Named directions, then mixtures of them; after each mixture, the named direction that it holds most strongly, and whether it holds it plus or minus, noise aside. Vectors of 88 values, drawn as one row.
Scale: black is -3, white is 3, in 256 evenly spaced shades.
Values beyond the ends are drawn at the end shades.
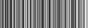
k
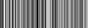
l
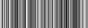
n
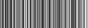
k, plus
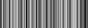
n, minus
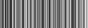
k, plus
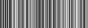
n, minus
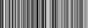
l, plus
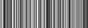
l, minus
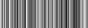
n, plus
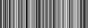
n, minus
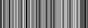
n, minus
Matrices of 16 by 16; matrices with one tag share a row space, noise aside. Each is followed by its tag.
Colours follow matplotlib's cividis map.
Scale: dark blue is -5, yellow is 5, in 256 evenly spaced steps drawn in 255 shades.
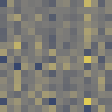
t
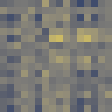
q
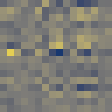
q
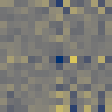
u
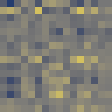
q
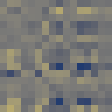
q
